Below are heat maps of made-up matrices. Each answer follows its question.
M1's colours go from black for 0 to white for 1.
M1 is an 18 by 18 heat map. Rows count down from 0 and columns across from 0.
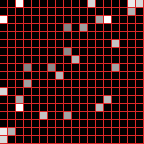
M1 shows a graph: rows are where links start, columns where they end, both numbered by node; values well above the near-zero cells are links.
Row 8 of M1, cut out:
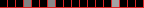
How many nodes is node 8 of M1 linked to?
3
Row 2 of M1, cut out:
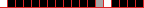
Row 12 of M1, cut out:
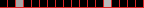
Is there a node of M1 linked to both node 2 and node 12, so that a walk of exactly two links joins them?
yes
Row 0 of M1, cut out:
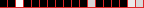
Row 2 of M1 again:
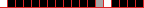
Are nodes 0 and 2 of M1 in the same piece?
yes
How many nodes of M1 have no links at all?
2
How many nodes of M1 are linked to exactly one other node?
8
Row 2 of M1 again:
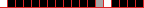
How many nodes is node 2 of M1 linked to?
3
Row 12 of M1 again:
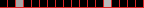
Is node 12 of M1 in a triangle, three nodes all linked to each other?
yes
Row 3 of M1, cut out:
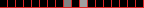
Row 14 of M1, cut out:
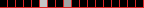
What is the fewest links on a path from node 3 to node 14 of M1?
2
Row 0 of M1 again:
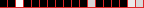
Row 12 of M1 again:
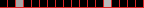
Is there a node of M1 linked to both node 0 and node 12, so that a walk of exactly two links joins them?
yes
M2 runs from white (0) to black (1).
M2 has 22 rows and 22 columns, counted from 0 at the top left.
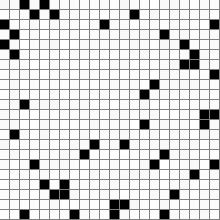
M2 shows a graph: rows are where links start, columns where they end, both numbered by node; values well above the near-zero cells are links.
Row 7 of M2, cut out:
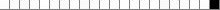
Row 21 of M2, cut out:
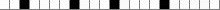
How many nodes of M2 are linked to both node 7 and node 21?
0
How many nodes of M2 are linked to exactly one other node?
6
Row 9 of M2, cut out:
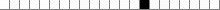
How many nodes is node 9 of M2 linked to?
1
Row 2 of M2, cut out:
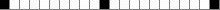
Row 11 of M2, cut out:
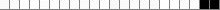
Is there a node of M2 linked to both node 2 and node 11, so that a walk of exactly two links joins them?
yes
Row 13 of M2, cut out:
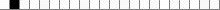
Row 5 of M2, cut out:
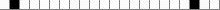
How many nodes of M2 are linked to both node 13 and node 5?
1
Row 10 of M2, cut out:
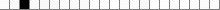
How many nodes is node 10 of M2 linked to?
1
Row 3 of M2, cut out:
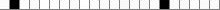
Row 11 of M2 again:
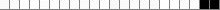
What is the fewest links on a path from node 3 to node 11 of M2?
3
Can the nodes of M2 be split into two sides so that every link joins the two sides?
no
